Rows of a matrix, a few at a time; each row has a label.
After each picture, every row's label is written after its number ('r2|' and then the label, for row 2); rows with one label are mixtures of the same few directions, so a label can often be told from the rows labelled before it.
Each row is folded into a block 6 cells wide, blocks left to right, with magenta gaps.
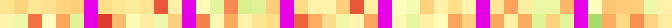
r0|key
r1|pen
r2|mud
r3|pen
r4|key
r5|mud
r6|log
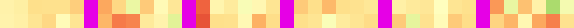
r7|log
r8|key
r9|log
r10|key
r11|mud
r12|log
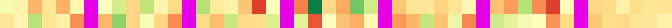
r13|key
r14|mud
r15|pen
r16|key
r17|key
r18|mud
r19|key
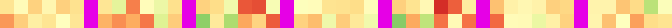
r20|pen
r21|mud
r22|mud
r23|pen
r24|mud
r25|log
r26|log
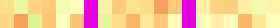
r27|key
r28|log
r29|pen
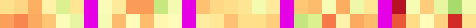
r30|mud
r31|log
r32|pen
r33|pen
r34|log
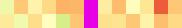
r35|log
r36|log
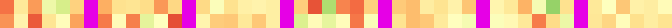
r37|pen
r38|pen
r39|key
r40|mud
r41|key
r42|pen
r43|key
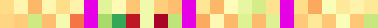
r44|key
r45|key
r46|mud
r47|mud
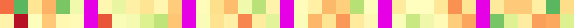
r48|key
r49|log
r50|pen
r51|log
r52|mud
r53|pen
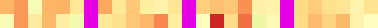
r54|mud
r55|log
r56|mud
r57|mud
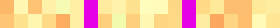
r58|log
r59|mud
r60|mud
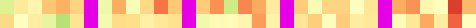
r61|log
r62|log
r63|mud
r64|key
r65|log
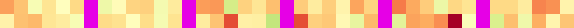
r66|key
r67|log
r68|key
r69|pen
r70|log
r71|mud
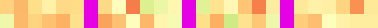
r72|log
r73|pen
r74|pen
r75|pen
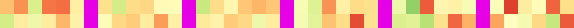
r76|mud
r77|key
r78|log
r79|key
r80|key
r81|key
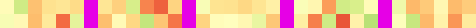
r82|key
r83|pen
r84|log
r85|pen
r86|key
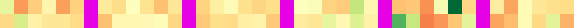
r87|key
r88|log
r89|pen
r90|log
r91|pen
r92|key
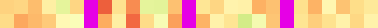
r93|mud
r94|pen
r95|log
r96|mud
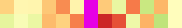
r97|mud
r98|pen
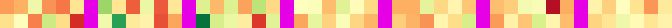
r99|pen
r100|key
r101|pen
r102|mud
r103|key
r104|log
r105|pen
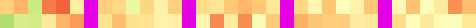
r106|mud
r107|key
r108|mud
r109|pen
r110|log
